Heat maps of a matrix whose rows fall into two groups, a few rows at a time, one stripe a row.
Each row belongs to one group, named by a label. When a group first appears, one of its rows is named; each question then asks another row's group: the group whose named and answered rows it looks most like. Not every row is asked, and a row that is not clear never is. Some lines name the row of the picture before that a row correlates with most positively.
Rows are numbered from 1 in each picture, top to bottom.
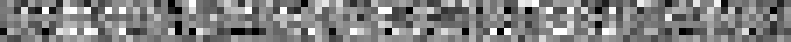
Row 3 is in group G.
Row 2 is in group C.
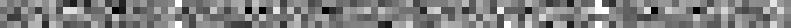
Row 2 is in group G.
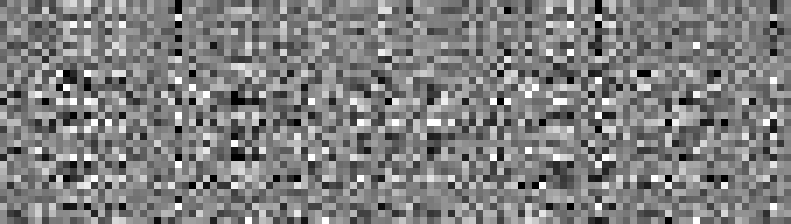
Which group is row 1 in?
C
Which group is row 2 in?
C
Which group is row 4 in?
C
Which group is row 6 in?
C
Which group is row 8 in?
C
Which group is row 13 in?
G
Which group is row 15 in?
C
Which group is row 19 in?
C
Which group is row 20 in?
G
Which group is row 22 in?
G
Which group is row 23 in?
C
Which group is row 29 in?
C
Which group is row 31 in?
G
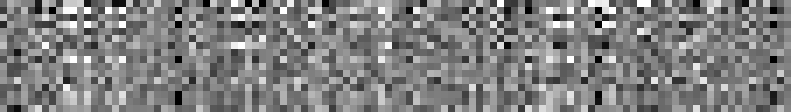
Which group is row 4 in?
C
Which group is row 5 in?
G
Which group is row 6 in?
G
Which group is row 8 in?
G
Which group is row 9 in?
C
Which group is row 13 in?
G
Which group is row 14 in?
C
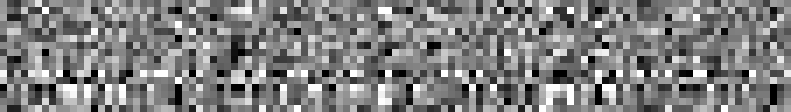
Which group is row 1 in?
G
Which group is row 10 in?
G
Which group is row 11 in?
G
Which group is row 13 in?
C
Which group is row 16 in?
G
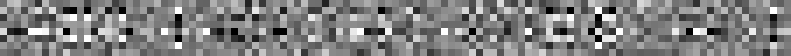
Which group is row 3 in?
C
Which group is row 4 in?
C
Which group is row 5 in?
G
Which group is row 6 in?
C
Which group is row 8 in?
G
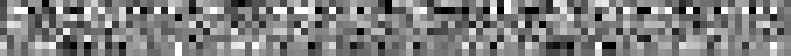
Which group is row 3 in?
C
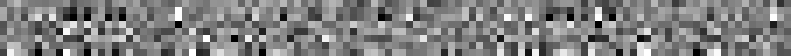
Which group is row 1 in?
G
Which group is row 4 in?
C
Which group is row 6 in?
G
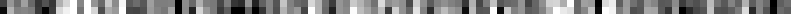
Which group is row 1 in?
C
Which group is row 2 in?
C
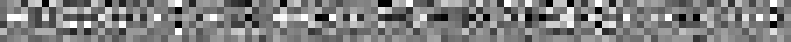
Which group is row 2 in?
C
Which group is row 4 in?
C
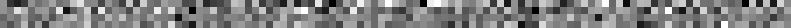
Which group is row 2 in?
G
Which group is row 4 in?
G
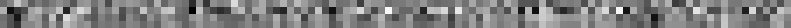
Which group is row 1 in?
G
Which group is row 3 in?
G
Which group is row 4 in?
G
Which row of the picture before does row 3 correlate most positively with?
4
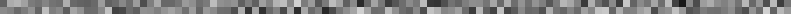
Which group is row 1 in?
G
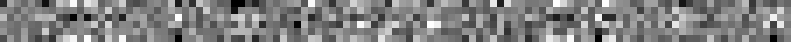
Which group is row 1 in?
C
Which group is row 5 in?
C
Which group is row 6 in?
C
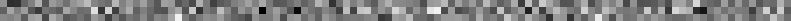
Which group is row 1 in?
G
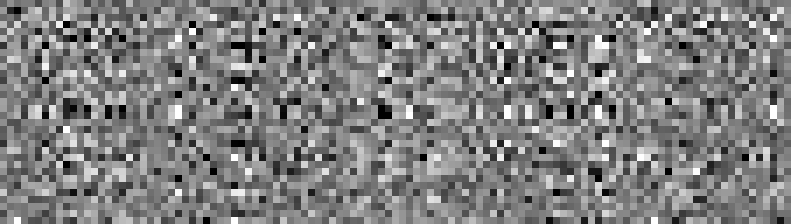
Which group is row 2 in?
G
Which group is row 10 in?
C
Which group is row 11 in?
C
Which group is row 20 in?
C
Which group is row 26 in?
C
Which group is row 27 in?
G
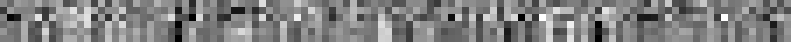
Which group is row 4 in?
C
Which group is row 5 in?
C
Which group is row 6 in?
C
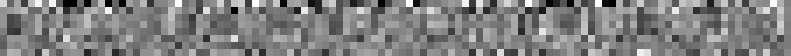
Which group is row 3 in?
G
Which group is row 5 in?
G
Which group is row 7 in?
C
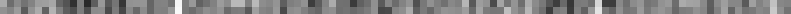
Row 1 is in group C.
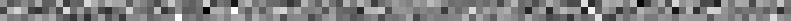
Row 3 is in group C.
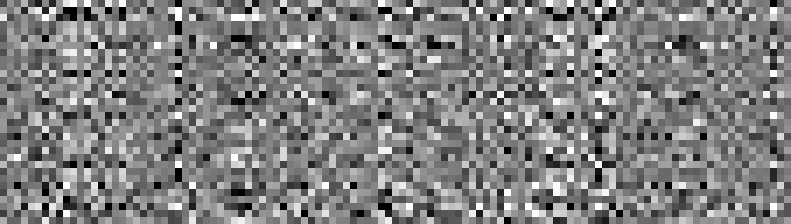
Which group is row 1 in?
C
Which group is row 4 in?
C
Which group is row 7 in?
G
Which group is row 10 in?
C
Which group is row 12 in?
C
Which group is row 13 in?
G
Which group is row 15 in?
C
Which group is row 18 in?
G
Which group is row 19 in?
C
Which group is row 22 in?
C
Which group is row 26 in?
C
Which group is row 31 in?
G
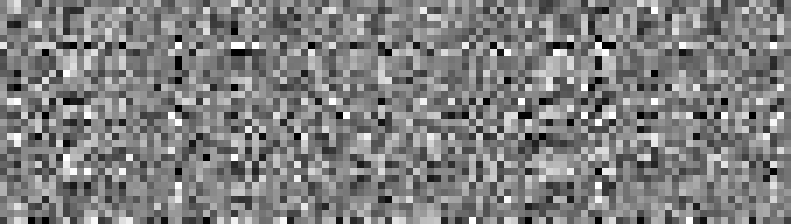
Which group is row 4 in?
G
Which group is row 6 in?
C
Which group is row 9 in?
C
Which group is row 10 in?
C
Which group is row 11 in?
G
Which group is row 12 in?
C
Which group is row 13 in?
G
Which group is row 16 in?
C
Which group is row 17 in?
G
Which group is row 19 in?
G
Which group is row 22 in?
G
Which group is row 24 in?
G
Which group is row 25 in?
C
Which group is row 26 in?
G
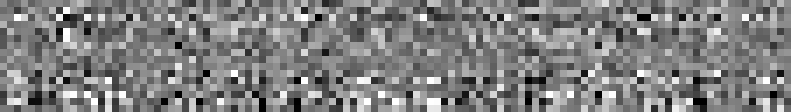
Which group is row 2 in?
G
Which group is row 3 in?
G
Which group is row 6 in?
G
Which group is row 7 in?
C
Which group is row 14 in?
C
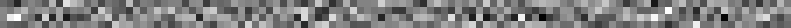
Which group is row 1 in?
G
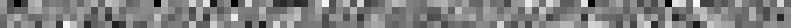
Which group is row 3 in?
G
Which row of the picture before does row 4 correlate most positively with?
1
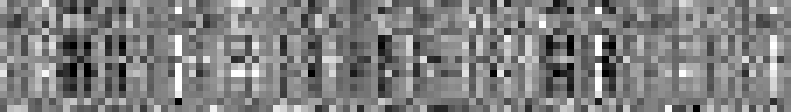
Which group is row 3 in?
G
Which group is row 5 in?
C
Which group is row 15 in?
C
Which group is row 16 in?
G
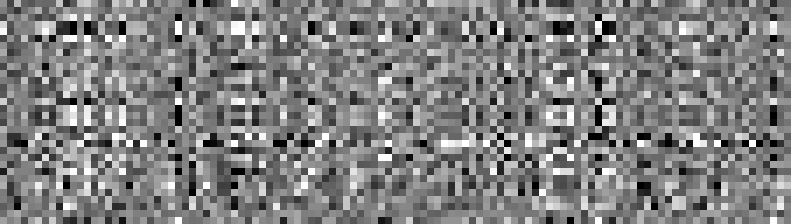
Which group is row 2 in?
G
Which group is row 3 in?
C
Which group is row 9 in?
G
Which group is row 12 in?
C
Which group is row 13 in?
C
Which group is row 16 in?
C
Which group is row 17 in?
C
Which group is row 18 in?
C
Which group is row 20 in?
G
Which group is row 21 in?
G
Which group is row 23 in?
C
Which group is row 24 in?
G
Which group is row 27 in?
G
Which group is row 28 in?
G
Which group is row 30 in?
G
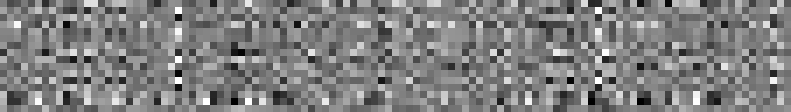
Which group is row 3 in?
C
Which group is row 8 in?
C
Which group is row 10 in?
G
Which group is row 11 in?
C
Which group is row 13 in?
C
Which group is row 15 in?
G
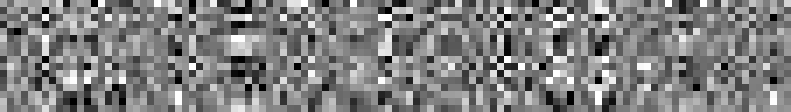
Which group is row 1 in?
G
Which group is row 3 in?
C
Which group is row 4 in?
C
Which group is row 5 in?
G
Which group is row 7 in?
C
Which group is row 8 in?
C
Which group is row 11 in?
C
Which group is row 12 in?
C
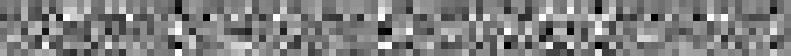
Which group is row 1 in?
C
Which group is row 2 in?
C
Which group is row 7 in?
C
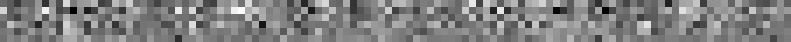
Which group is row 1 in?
G
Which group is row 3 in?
G
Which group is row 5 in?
G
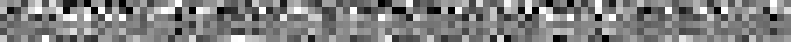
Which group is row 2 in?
G
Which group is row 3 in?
C
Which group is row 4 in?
G
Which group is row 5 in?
C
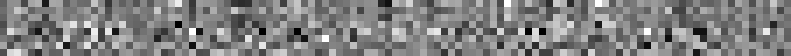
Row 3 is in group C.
